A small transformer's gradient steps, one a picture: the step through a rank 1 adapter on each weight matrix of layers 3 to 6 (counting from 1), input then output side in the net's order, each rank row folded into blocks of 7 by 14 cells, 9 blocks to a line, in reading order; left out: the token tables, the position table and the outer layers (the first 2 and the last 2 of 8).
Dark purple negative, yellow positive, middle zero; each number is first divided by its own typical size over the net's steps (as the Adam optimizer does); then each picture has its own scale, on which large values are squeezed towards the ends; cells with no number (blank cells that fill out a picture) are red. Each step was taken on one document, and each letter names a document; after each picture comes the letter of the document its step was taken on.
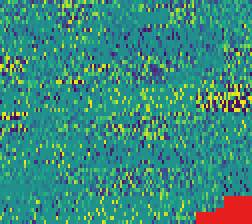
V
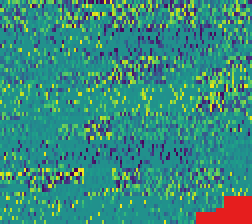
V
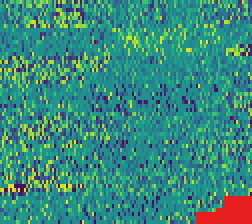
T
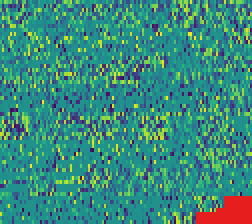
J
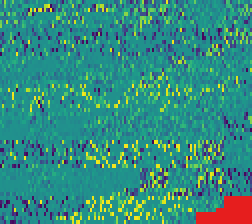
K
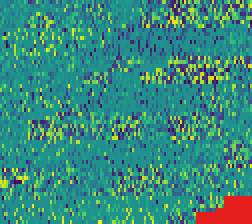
T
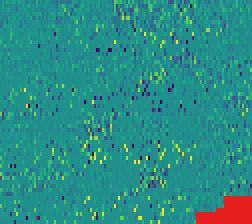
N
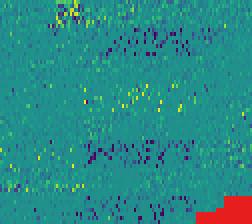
N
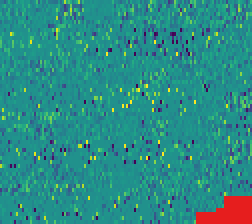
N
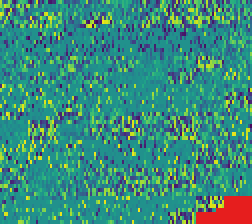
T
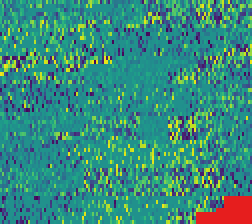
T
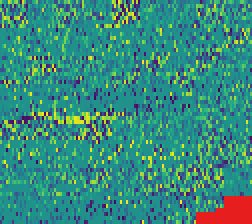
J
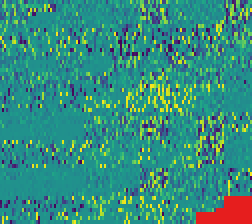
K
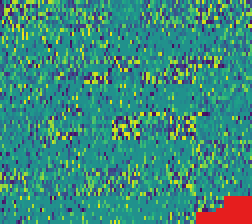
T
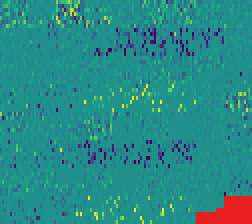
N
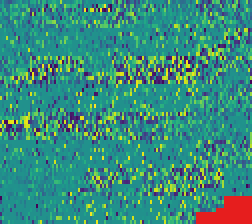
J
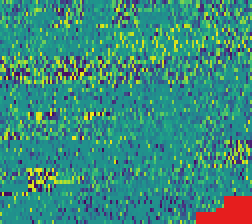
J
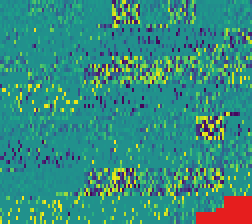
V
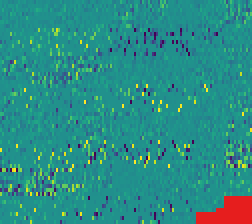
N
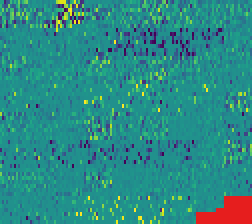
N
